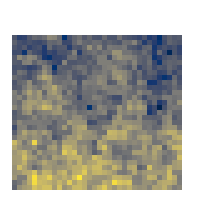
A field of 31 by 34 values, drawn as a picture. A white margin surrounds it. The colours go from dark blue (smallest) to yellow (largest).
Stripes: none. Slope: up to the bottom. Ninth with the lowest average: top right. Odd rows or columns: none.
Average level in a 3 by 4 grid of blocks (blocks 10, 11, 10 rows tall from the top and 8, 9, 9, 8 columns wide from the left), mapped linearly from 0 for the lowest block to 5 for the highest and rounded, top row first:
1120 | 3332 | 5544
